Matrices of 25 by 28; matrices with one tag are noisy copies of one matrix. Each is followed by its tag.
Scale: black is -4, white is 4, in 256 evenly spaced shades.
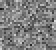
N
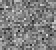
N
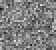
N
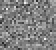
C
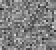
N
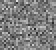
C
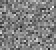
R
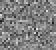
C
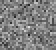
C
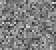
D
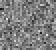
N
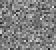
R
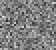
D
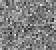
N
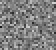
D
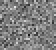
C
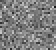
R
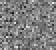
D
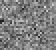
C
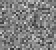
R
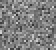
R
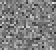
D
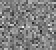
D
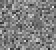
R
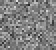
C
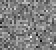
C
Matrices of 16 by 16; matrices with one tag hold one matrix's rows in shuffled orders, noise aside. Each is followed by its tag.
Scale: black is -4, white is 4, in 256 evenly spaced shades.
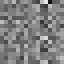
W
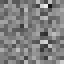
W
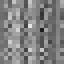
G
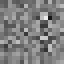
W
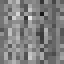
G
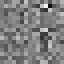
W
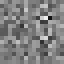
W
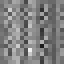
G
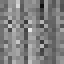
G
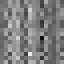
G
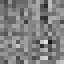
W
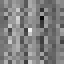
G
